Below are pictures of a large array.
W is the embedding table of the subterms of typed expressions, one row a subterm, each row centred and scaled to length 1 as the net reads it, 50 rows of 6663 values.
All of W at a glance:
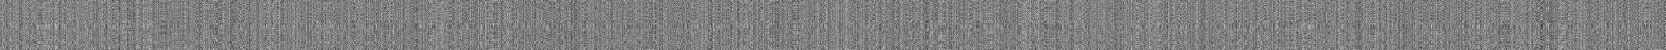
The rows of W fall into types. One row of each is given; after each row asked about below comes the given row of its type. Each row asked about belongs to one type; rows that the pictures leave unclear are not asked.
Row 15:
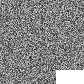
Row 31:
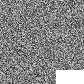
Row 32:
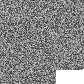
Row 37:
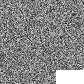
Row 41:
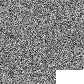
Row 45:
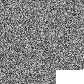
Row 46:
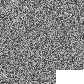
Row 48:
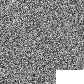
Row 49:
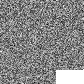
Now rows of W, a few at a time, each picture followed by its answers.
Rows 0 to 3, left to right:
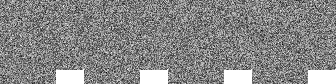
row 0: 48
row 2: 46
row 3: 32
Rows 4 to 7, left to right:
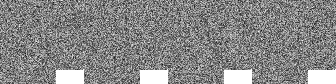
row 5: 15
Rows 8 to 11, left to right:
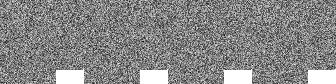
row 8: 37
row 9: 31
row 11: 32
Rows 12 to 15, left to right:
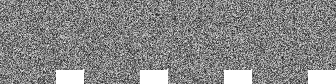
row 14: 45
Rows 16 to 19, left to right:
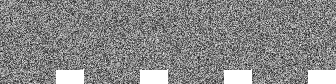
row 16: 48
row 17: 46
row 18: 15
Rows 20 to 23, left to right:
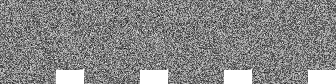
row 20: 48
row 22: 32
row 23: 46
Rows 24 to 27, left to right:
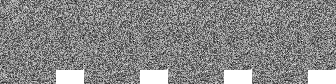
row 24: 46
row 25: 32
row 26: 32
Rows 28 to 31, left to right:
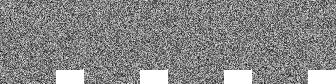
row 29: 31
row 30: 15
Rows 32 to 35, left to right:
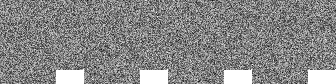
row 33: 45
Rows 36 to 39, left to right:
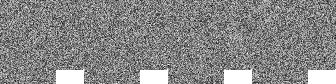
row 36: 49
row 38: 48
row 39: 46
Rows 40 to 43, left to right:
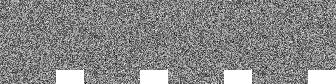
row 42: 31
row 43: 41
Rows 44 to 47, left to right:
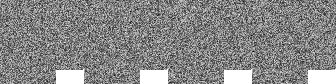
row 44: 15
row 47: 48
